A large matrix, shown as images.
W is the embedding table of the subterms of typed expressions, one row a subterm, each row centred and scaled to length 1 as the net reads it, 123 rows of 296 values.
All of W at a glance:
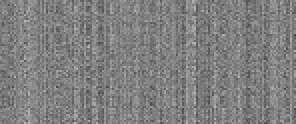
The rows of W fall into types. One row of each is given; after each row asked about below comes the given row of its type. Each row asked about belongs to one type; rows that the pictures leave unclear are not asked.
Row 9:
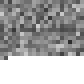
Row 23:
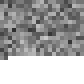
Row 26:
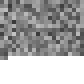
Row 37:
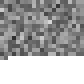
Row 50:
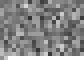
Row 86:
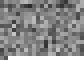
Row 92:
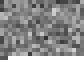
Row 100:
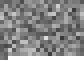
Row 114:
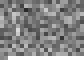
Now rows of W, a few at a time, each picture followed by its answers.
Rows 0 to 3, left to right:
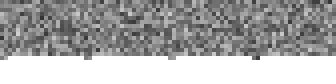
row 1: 26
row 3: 92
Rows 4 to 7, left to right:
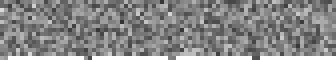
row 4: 37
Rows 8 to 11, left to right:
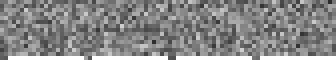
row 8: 100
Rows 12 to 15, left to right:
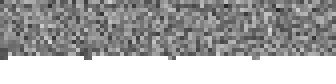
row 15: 114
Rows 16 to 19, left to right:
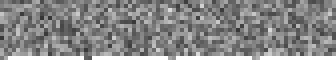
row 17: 100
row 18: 37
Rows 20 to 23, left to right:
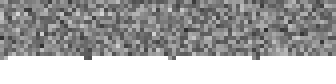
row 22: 9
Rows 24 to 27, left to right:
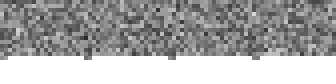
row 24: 23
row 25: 26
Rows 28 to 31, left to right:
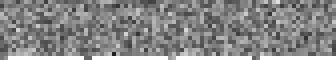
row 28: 100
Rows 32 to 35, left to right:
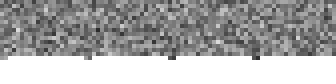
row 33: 9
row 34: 92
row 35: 100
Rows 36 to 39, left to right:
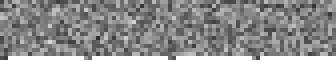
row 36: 92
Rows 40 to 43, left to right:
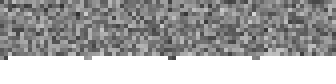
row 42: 92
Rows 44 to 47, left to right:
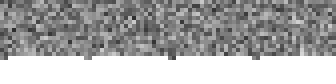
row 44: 23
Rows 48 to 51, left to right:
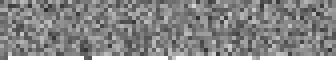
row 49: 100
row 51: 26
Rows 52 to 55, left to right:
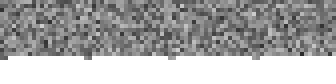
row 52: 86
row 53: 26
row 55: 23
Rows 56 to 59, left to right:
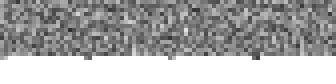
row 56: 26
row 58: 114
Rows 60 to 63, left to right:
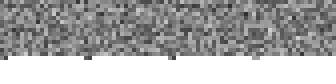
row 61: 92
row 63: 23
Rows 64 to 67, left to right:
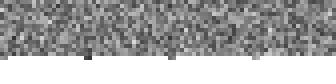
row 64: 37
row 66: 114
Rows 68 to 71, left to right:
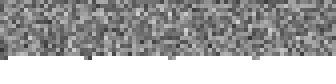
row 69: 9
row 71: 23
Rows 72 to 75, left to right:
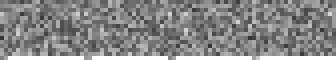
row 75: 26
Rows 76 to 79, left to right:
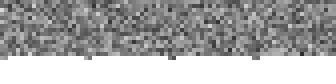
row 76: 37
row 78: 86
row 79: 100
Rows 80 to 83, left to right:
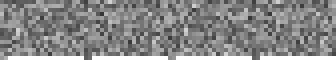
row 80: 23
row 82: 114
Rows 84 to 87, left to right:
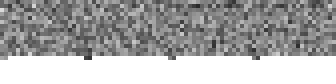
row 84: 37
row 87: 86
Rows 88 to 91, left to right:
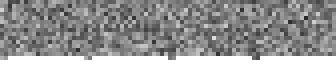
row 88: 26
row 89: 9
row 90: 100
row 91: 23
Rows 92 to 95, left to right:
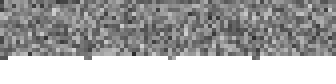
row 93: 100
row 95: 114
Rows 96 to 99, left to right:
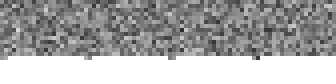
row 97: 23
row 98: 86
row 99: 9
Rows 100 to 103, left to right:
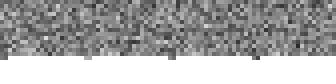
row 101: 86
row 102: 26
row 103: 86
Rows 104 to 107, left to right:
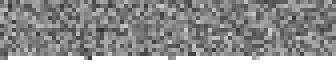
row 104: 26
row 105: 9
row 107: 23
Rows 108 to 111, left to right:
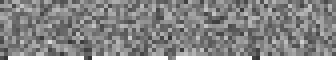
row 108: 92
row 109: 100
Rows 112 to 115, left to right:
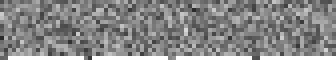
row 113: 100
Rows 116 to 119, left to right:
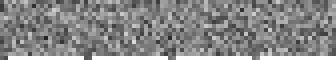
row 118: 26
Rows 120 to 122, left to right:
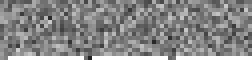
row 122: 114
